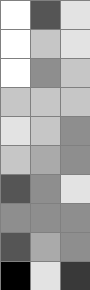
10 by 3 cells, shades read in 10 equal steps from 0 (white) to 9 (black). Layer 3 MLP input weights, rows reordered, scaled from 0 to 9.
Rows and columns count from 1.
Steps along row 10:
down up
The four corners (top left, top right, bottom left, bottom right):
0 1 9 7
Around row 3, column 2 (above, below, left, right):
2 2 0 2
